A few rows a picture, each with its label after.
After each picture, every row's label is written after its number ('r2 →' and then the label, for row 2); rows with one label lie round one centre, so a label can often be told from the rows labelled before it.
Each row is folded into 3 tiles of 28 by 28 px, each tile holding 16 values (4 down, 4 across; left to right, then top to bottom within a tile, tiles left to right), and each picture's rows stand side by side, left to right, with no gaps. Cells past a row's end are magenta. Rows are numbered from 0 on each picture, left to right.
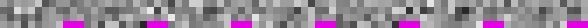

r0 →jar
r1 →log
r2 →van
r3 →van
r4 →log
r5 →van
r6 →van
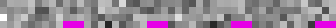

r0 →van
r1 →jar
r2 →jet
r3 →log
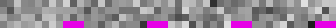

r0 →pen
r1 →log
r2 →jar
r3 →log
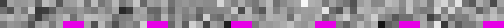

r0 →van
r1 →van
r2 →log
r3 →pen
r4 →jet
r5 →jar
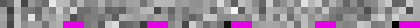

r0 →pen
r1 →log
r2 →log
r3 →pen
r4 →log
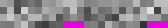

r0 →jet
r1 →log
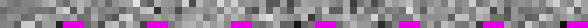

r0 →log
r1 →log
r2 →pen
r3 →jet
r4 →jet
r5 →log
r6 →log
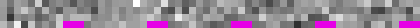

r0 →jar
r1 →pen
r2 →jet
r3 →jet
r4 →van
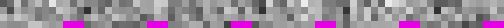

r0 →pen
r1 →jet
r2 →log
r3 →pen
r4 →pen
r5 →jet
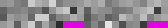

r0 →log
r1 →log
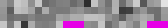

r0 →jar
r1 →van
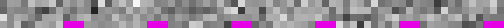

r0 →van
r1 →pen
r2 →log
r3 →pen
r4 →jar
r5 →jet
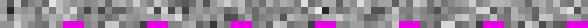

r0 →pen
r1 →log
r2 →jet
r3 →log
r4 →van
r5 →log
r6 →log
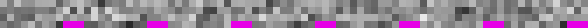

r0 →log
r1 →jet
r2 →van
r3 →jet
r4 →jet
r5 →van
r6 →log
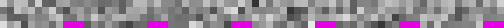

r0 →jar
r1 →jet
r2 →log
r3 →van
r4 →jet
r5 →van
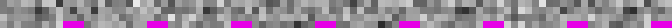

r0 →van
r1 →pen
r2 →van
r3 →jet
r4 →jet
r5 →van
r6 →jar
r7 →van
